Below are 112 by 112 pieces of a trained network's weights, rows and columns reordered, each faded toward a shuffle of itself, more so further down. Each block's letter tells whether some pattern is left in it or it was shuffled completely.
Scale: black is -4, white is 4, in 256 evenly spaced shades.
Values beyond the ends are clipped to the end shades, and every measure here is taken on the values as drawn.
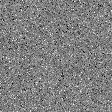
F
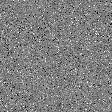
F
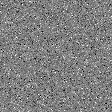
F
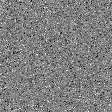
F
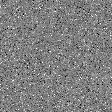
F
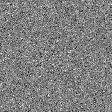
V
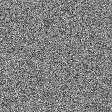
F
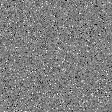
F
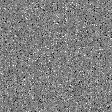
V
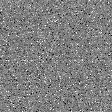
V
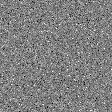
F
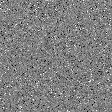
F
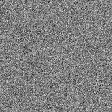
V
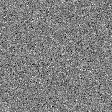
F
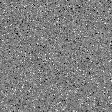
F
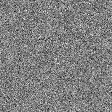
F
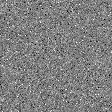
F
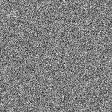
V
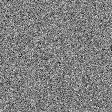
F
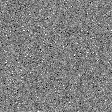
F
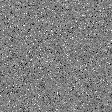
F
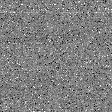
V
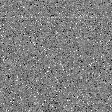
V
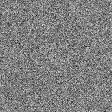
V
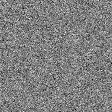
F
